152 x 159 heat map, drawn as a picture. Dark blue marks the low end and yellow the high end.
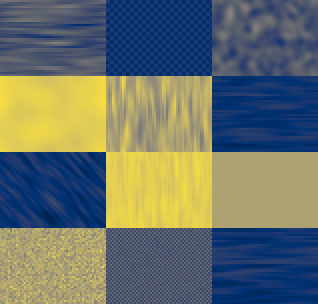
It is made of 4 by 3 panels. Panel 1,1: low, streaked across. Panel 1,2: very low, checkered, faint in contrast. Panel 1,3: low, blotchy. Panel 2,1: very high, smooth, faint in contrast. Panel 2,2: high, streaked downward. Panel 2,3: very low, streaked across, faint in contrast. Panel 3,1: very low, slanting down to the right, faint in contrast. Panel 3,2: very high, streaked downward, faint in contrast. Panel 3,3: high, flat. Panel 4,1: high, fine-grained. Panel 4,2: low, checkered. Panel 4,3: very low, streaked across, faint in contrast.
